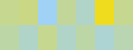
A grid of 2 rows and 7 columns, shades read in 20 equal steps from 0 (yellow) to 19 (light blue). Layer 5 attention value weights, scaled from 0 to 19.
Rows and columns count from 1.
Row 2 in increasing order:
10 12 12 13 15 15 16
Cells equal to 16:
1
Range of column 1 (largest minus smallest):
2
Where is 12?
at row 2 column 1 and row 2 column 5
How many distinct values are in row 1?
6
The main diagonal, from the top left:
10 15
